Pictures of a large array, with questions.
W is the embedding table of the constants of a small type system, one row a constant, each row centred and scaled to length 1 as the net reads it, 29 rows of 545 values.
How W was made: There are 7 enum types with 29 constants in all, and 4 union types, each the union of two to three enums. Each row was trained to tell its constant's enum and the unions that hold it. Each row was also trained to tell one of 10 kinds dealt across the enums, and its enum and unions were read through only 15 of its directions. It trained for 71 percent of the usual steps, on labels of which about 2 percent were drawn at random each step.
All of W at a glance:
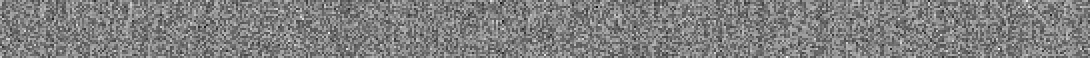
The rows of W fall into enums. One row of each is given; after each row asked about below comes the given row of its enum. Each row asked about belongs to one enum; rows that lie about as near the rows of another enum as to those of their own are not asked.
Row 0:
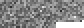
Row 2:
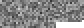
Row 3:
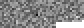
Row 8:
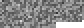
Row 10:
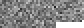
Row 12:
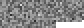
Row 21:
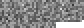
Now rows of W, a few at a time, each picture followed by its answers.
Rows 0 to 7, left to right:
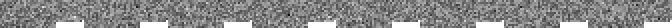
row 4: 2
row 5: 3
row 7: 8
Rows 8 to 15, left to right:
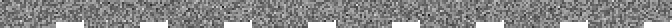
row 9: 3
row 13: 10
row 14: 0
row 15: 0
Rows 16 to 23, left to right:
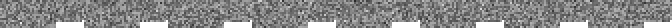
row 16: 8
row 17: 3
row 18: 0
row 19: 8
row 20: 3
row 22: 8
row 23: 8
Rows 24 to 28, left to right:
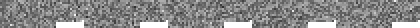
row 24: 10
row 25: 3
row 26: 2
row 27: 0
